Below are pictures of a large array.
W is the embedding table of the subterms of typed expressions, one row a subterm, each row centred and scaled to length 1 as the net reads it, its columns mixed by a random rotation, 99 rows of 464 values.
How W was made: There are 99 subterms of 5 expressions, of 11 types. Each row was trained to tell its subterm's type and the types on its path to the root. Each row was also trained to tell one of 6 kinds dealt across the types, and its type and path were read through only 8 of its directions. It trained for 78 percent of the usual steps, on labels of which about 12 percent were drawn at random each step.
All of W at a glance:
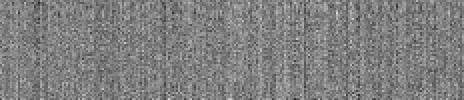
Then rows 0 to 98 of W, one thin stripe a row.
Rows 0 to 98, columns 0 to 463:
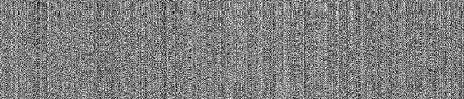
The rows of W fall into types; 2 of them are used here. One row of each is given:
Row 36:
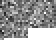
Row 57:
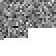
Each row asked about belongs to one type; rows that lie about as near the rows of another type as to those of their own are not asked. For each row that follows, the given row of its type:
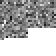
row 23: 36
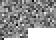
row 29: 36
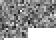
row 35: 57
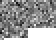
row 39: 36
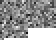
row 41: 36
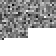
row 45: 57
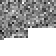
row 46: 36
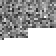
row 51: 57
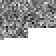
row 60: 57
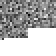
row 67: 57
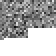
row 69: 57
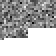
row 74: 57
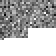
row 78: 36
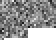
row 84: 36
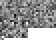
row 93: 57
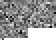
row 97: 57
